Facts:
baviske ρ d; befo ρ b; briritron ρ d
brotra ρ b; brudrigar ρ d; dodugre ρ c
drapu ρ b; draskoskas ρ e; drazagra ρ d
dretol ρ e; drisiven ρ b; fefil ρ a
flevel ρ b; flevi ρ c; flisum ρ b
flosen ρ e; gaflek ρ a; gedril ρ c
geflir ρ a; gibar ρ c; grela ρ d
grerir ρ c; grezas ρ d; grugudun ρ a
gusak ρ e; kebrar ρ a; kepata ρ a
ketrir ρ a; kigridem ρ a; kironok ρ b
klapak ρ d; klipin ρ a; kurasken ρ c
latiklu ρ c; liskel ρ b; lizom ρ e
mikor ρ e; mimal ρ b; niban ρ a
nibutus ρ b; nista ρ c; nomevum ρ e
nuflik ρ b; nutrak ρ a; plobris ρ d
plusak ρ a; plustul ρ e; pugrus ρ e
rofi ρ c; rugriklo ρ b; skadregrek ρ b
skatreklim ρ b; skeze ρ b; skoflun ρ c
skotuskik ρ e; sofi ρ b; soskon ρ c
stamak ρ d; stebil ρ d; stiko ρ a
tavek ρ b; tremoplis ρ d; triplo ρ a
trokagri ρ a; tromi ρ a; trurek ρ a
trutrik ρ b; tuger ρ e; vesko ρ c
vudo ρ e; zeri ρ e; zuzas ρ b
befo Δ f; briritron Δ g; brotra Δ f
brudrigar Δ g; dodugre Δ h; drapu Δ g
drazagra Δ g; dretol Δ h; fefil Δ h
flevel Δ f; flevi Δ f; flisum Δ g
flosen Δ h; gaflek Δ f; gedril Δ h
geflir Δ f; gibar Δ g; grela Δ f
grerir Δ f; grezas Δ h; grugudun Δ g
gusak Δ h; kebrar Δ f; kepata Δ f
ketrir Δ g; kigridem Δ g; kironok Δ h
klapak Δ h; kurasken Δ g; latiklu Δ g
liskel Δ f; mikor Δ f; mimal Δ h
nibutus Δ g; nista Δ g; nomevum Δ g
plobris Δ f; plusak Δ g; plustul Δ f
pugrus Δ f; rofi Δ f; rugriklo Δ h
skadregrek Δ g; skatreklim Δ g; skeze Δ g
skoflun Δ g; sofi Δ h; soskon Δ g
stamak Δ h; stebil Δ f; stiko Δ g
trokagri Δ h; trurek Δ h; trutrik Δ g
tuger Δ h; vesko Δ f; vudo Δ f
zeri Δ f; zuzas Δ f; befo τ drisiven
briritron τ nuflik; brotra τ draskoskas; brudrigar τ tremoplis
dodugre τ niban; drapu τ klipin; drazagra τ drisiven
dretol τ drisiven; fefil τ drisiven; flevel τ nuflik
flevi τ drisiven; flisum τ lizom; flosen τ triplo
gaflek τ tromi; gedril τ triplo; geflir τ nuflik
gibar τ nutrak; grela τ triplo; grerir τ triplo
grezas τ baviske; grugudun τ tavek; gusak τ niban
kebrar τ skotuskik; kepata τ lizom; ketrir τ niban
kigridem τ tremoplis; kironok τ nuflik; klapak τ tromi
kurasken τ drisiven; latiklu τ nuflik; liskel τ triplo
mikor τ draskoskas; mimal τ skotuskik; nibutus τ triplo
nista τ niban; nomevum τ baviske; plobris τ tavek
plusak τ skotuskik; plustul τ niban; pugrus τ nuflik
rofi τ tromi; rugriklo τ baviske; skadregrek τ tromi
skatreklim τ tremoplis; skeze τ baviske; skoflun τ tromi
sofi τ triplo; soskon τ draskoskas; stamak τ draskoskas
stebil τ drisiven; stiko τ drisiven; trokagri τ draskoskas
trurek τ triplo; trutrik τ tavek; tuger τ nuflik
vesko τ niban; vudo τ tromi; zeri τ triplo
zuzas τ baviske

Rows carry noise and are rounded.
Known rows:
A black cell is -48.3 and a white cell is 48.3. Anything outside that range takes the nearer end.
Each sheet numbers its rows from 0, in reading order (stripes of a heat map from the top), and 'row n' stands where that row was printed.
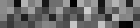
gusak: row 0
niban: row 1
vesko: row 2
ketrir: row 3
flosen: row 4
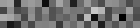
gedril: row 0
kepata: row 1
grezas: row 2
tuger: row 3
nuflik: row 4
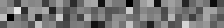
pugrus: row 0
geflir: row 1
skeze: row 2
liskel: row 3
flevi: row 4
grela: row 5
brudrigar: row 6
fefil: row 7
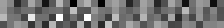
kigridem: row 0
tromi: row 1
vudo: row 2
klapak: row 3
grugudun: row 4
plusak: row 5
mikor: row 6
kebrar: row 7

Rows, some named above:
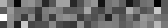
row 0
klapak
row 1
tavek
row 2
triplo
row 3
niban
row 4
drisiven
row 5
flevi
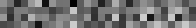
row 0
tavek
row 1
grerir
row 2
flevi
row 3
tavek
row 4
nomevum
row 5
briritron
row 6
briritron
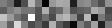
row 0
kurasken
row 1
vudo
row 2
trurek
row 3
kironok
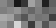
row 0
stiko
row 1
trokagri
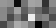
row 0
plobris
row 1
nibutus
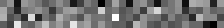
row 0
nista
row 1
latiklu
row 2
drazagra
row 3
befo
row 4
skadregrek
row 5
dretol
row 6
dodugre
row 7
sofi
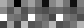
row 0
gaflek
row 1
skoflun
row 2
skoflun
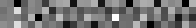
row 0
stebil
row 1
flevel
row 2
liskel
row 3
grerir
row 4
rofi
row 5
zeri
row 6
plustul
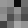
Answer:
plobris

